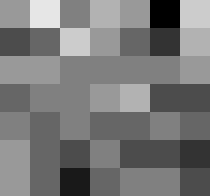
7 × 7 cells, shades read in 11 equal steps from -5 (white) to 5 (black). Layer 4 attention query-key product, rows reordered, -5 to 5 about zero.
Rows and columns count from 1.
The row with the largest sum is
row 6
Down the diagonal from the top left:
-1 1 0 -1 1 2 2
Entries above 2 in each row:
1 1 0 0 0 1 1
